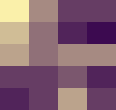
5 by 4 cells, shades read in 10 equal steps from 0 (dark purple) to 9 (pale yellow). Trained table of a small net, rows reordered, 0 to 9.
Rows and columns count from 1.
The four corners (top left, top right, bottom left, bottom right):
9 2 1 2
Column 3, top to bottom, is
2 1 5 3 6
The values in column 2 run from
2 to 5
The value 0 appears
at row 2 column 4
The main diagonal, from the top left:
9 4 5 1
